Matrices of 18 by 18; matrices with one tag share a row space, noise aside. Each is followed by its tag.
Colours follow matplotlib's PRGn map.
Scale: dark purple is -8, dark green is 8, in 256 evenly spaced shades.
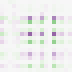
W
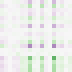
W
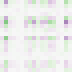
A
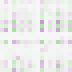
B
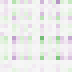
B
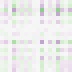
B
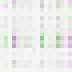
B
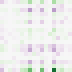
W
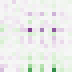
W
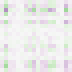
A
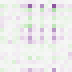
W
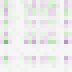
A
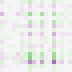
W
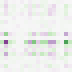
A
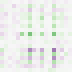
W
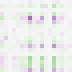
W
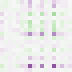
W
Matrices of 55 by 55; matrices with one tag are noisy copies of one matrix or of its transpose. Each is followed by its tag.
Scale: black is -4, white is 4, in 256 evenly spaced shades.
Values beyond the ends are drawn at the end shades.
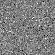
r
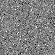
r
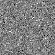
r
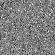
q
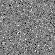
r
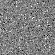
r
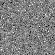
q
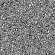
q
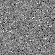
r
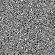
r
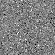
r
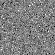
q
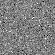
r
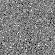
r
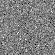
r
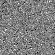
q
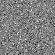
r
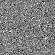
r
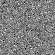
q
